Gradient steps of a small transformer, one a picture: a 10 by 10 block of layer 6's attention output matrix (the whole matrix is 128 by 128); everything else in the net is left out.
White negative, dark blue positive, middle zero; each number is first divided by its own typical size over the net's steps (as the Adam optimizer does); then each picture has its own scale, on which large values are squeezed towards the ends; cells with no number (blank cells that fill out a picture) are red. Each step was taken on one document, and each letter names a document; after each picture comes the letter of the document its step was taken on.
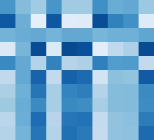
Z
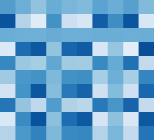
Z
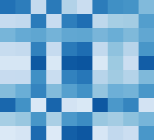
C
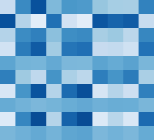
Z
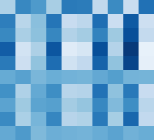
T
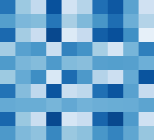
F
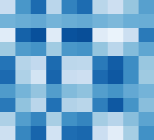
F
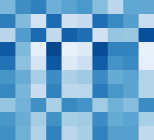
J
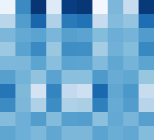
J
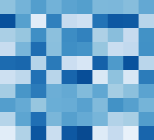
Z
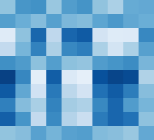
F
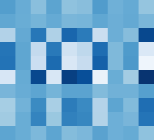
J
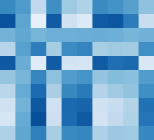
Z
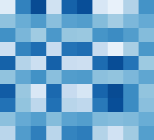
F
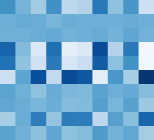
J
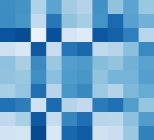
C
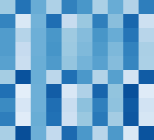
T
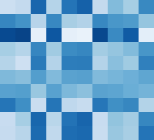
C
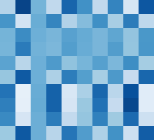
T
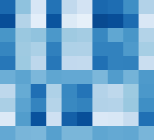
Z
